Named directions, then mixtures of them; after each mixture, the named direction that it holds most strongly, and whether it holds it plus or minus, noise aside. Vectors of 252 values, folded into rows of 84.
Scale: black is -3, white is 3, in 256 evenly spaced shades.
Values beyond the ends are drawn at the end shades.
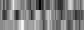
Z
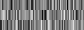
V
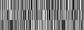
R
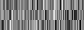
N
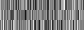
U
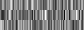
V, minus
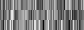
U, minus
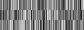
R, minus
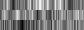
Z, minus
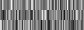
V, minus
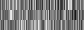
R, plus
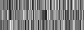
R, minus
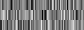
V, plus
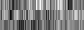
Z, minus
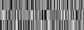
V, plus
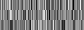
R, plus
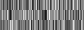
R, minus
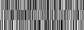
U, plus
